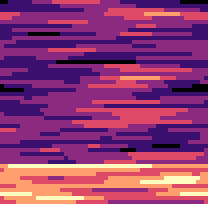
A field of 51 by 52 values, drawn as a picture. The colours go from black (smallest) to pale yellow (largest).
The bottom part is higher, past a seam about 80% of the way down. On average the colour sits 40% of the way up the scale. The middle left is the smoothest part. The grain runs across in streaks.
